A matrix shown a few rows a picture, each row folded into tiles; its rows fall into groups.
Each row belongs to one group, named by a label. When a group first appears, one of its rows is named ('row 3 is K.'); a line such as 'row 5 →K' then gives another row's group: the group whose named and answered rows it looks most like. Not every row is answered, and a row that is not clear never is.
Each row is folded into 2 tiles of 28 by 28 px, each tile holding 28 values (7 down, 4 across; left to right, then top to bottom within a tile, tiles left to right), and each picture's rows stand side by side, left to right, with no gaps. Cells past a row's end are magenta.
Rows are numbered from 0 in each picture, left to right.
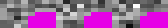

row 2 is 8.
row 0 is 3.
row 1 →8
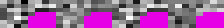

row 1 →8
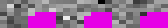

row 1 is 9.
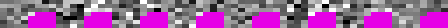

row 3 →8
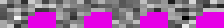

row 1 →3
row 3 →3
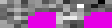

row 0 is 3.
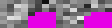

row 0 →8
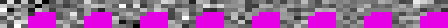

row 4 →9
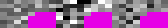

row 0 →9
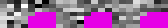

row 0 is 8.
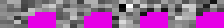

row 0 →9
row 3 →8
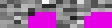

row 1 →3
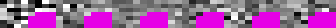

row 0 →3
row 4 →9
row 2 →3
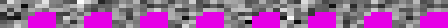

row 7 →3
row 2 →3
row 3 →3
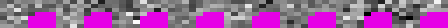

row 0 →9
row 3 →9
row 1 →8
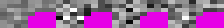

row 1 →9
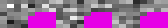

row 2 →9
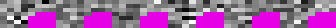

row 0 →9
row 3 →3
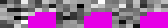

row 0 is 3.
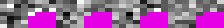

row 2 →3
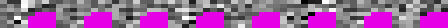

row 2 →3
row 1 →3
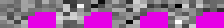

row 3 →8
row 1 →8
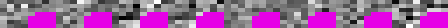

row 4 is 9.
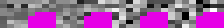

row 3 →3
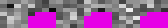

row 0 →8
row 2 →9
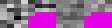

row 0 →3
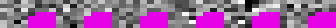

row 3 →3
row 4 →9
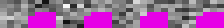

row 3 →3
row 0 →8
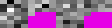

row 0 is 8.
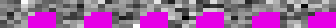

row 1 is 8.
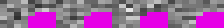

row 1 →3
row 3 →3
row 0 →3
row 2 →9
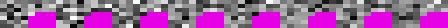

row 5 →8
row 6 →3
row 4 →9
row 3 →3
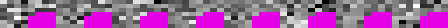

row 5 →8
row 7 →8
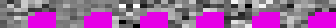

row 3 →3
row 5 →8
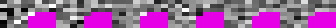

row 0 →9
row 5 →3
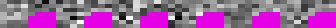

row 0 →8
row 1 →3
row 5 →9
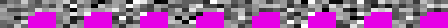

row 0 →3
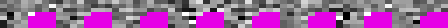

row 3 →3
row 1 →3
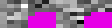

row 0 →8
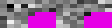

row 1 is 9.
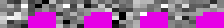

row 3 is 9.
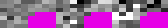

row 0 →9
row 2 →8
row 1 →9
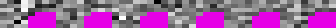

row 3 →8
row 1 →3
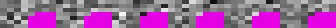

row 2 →9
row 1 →3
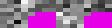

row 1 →8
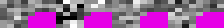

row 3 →8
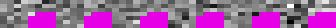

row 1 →8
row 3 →3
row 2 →3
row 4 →9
